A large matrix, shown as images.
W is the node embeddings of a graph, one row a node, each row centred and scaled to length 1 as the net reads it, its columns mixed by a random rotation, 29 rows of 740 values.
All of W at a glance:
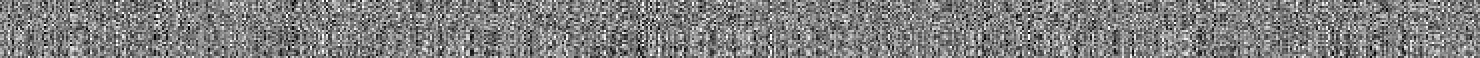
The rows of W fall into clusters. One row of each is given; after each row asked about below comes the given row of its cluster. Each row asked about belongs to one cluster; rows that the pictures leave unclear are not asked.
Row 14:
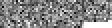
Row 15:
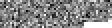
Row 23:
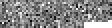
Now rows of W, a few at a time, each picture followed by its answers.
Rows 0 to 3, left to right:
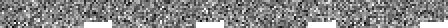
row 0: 15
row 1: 14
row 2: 14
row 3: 15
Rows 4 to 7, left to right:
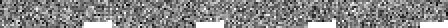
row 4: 14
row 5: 14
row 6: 15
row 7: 23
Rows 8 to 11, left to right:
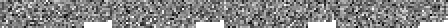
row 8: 23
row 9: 15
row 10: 23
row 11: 14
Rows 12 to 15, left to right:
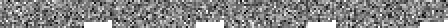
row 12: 23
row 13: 14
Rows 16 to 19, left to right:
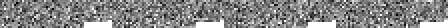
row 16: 14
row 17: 15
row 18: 15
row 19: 15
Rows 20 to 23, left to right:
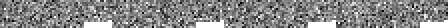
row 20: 14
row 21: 15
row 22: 14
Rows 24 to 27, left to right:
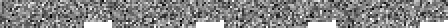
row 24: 23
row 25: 15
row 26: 15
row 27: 15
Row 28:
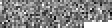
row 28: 23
